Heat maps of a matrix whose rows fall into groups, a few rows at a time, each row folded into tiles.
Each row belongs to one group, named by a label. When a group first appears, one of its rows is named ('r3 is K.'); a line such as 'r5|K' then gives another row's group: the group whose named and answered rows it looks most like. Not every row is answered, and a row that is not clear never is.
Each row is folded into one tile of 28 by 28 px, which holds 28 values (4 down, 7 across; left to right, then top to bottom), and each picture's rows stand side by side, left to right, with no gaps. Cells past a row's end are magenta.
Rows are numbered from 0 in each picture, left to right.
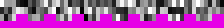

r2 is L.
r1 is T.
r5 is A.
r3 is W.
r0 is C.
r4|T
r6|T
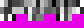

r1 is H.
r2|W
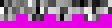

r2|C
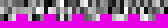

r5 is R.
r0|C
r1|A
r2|W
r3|L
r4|R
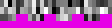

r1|H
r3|W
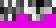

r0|T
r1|W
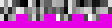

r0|C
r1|W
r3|W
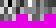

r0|A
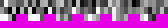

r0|R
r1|R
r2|H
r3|R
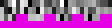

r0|R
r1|R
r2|H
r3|C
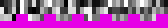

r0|R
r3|W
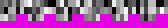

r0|R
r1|C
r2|T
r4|L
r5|A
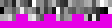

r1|R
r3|T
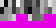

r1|T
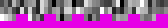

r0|R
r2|A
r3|C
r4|T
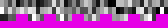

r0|A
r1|W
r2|W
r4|T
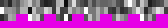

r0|A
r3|W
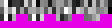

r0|W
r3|L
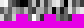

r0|C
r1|R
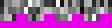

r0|T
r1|C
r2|L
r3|H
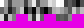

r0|H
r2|C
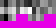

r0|A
